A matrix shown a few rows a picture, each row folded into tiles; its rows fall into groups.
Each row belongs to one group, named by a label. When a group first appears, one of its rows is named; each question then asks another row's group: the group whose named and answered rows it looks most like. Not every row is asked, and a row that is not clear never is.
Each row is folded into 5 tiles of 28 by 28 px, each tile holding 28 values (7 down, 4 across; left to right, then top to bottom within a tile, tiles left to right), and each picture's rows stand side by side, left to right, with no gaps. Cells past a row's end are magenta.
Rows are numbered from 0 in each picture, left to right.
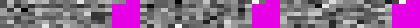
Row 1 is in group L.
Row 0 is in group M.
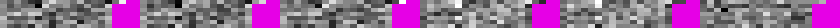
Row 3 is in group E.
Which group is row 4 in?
E
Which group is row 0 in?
L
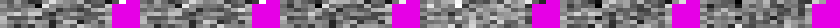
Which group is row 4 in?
L
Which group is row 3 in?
E
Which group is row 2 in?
L
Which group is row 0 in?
L
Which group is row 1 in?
L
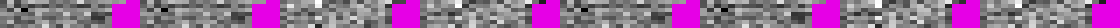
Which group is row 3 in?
E
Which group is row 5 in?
M
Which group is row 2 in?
E
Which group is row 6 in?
E
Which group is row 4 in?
M
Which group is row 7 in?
E
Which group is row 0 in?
M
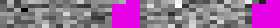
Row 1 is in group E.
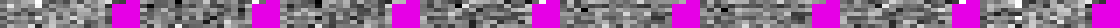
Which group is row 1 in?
L
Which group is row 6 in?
L
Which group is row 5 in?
M
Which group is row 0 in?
E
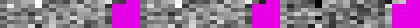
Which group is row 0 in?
E
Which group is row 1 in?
E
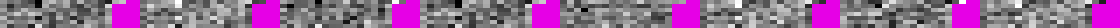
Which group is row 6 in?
L
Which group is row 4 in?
M
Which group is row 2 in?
L
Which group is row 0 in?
L
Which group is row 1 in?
E
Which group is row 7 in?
E
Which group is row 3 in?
L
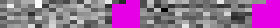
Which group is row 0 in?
E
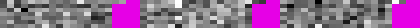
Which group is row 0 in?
M
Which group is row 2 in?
L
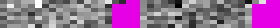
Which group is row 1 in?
L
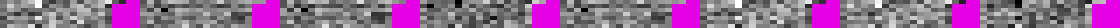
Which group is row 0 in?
E
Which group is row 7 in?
L
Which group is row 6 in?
E
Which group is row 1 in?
M
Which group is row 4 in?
M
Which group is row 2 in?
M
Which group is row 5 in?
E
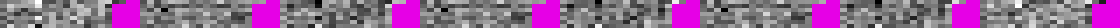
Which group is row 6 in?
L
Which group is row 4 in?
L
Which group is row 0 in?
E
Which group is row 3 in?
M
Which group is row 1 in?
M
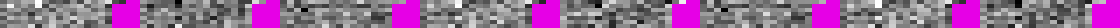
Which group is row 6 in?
E
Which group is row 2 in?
M
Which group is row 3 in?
E
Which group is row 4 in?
L
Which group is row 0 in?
E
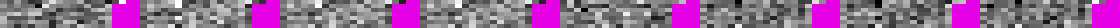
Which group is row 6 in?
L
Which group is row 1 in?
E
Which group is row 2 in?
E
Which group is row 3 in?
E
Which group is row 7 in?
L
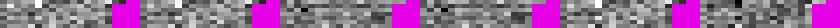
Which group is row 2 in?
M
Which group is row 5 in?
L
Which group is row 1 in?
E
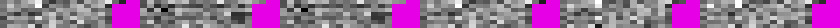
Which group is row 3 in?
E
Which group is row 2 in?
M
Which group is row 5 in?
E
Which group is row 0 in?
E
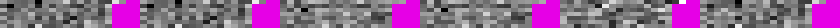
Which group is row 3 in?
M
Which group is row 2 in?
M
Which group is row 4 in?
L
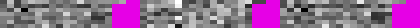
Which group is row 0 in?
M
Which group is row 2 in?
M
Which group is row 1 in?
E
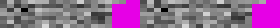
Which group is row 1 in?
M
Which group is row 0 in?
M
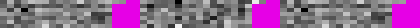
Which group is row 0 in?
M
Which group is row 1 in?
L
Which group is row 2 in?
M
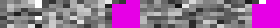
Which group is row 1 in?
L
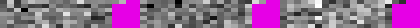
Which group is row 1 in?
L
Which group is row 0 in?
M
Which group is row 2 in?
E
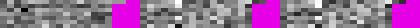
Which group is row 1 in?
E
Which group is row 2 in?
E
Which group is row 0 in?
M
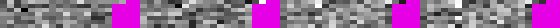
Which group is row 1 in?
L
